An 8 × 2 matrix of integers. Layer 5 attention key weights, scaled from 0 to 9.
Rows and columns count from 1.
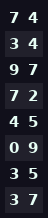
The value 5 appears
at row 5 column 2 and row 7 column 2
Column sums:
36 43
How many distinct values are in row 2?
2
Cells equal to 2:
1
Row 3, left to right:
9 7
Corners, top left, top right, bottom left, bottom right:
7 4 3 7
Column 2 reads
4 4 7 2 5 9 5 7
